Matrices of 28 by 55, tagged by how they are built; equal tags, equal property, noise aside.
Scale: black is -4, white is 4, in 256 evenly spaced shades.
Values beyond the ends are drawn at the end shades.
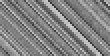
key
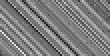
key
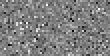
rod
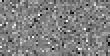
rod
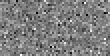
rod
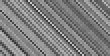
key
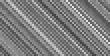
key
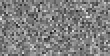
rod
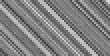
key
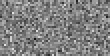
rod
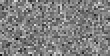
rod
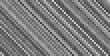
key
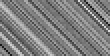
key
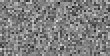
rod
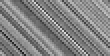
key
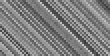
key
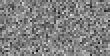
rod
